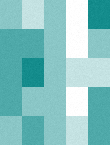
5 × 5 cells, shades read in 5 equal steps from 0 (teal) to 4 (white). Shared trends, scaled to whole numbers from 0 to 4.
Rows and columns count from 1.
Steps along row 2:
same up up down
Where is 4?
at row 1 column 4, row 2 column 4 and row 4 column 4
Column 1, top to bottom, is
2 1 1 1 2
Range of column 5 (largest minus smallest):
3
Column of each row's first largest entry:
4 4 4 4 4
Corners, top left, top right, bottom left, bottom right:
2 0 2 1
